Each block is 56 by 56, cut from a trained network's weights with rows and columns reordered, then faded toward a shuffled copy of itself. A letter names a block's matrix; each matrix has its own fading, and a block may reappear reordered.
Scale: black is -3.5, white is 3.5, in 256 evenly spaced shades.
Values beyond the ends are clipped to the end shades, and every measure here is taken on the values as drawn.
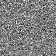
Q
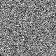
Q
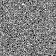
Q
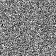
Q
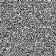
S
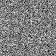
Q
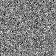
Q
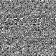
S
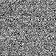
S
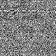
S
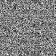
S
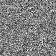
Q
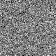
Q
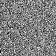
Q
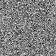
Q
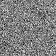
Q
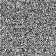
S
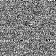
S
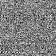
S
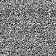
S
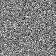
Q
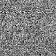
S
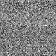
S
